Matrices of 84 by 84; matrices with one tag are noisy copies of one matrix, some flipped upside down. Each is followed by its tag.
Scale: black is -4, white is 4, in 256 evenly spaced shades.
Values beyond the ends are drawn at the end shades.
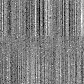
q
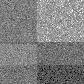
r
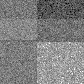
r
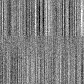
q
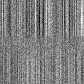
q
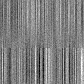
q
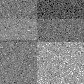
r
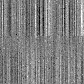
q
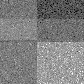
r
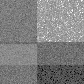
r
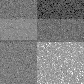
r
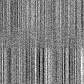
q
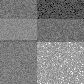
r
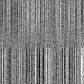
q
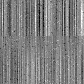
q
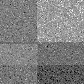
r
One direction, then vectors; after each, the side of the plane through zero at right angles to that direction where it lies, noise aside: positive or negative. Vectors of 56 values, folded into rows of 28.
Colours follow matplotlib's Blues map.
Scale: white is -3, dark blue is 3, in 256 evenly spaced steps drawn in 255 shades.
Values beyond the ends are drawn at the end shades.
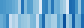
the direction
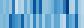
negative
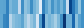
positive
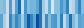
negative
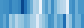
positive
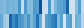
negative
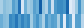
negative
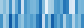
negative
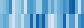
positive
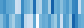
positive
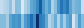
negative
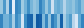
negative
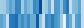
negative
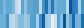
positive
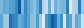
negative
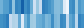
positive
